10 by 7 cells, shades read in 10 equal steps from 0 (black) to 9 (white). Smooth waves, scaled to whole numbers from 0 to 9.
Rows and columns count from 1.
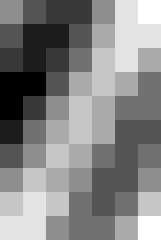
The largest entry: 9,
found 2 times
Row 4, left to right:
0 0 3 6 7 6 4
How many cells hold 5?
8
